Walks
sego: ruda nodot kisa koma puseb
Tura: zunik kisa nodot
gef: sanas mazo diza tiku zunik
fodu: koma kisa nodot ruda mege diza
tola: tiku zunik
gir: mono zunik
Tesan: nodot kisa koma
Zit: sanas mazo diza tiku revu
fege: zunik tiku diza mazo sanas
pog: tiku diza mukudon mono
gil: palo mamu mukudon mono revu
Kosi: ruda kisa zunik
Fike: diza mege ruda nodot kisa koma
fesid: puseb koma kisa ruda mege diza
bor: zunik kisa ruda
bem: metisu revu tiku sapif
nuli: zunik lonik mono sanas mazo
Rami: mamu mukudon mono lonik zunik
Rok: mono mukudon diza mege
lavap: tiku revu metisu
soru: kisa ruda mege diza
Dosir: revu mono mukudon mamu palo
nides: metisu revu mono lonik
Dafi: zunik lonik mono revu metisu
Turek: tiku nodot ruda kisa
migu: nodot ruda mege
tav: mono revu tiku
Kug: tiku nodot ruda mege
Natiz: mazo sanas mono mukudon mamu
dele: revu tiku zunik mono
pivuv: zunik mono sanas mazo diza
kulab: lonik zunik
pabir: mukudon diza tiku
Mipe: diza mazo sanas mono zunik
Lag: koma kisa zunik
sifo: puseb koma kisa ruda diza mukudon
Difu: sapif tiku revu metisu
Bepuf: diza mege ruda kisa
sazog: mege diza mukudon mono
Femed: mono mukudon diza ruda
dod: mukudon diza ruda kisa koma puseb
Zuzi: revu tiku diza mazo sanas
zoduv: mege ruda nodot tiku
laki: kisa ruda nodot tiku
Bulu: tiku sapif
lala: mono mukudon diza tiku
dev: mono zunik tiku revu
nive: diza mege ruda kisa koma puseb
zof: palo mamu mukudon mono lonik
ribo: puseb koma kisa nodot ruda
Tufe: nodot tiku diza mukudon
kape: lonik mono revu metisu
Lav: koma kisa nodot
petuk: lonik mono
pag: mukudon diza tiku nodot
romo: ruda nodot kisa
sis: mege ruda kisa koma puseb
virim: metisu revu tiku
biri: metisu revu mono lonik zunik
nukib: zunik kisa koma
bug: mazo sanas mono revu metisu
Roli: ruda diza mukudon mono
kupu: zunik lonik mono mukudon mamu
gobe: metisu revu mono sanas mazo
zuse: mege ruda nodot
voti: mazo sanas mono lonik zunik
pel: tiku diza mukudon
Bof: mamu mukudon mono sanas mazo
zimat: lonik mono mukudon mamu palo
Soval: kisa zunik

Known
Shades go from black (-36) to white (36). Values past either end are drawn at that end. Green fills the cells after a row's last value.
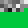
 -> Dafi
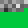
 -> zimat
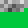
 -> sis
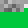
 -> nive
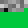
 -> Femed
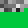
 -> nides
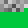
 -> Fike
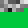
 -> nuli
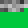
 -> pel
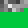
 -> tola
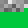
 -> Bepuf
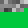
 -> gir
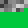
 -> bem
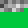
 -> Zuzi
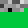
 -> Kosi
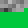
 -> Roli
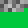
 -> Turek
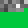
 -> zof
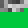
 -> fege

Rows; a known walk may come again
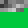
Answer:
Difu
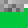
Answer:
nive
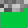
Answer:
bug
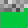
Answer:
Fike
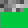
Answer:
virim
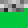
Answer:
sazog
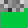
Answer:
fodu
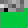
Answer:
Rok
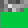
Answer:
tola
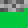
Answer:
Tufe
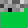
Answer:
Kosi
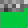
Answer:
zimat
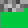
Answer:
Turek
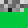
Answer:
sego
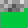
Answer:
sis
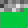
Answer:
Zuzi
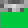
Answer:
gef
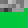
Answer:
Roli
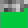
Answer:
Natiz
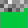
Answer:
soru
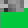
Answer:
dod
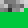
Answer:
fesid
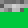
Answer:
Zit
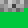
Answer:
zoduv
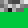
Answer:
nuli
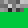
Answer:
kulab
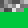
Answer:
dev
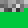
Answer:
kape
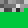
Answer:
nides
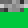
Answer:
pabir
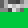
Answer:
fege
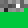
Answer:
Dosir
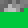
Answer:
Bulu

